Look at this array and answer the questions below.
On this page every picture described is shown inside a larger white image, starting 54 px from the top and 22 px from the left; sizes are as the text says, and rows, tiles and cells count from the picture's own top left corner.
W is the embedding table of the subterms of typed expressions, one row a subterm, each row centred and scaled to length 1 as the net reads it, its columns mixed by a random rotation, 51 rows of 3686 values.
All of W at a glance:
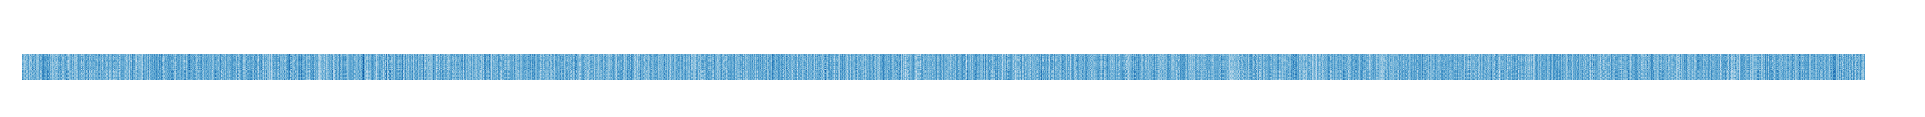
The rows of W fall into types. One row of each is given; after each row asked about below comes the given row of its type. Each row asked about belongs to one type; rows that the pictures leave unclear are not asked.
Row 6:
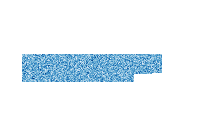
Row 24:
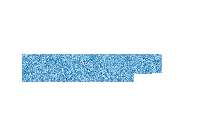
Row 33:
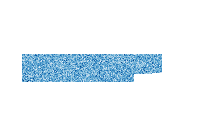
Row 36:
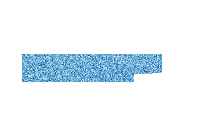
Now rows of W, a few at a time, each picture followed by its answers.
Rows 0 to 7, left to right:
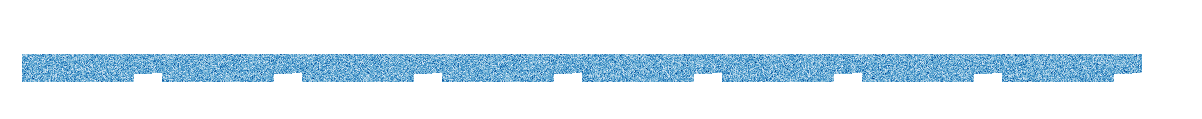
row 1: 33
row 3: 33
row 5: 24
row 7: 36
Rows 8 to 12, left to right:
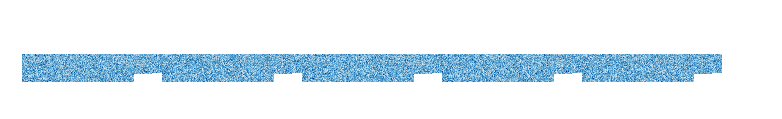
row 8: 36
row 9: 24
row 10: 6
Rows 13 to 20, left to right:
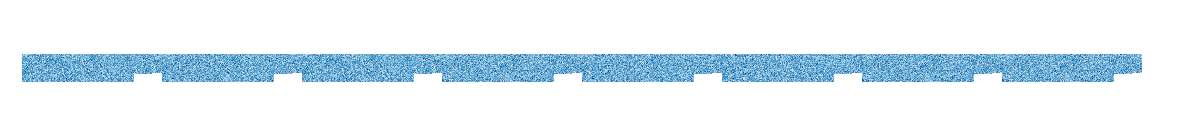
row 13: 24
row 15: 24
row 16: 33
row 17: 6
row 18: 36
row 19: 33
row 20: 33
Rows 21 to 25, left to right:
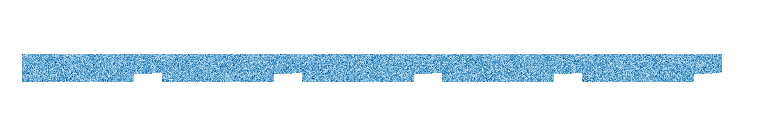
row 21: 24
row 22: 33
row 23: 6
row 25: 33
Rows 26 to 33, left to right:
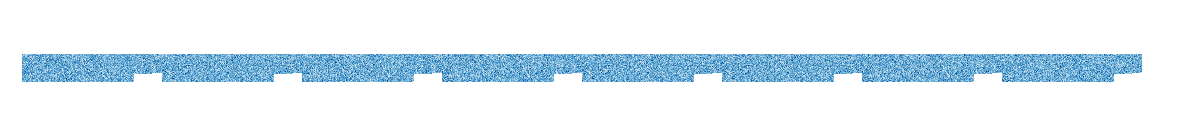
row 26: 24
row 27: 6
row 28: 24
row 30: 6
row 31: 6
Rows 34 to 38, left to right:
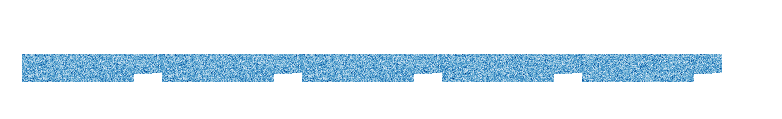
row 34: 36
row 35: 36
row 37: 6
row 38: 33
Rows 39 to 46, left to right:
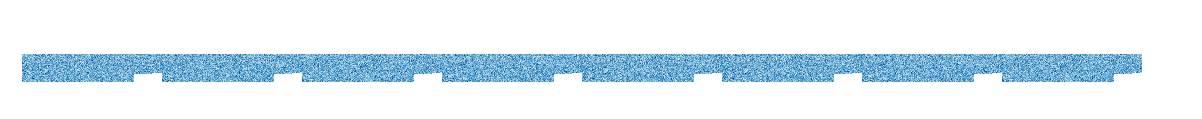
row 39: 6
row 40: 33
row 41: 33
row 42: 36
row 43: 6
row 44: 6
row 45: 36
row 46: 33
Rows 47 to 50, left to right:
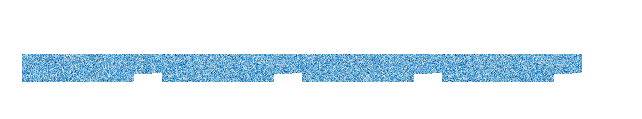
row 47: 24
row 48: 36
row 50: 36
